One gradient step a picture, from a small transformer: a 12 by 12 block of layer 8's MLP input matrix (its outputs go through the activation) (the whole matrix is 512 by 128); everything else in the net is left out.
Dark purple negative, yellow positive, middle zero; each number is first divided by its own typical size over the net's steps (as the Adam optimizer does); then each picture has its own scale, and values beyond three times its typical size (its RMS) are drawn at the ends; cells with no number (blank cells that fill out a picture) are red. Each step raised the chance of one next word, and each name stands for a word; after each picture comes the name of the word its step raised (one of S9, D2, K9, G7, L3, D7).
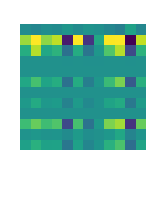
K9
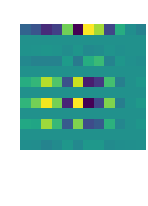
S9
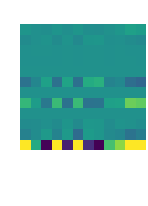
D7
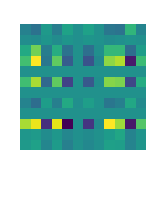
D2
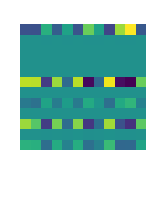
D2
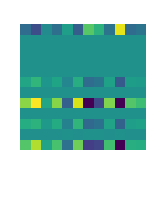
S9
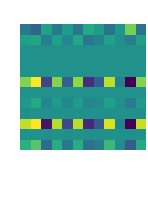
K9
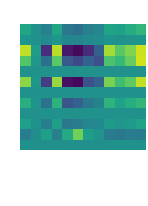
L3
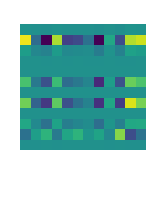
K9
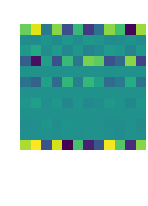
D7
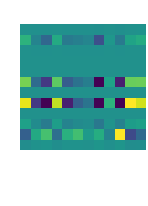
L3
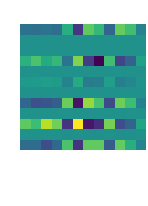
D2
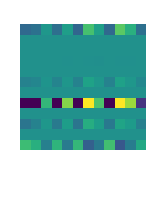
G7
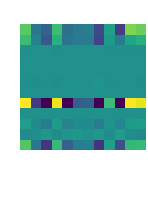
D7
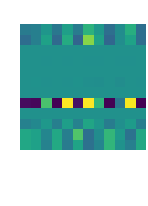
G7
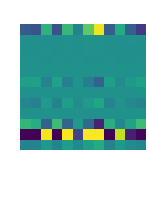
K9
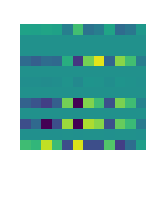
G7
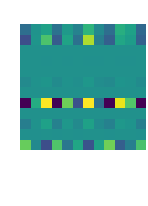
G7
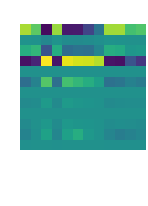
D7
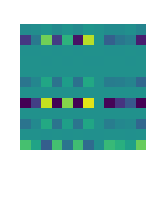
G7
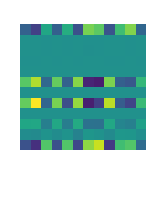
L3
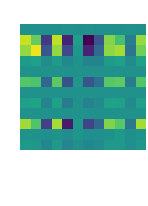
K9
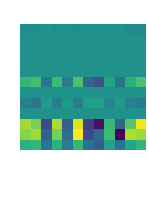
D2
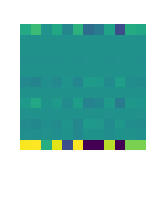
D7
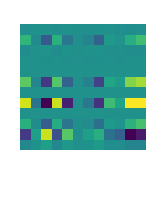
L3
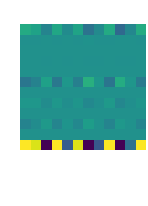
D7
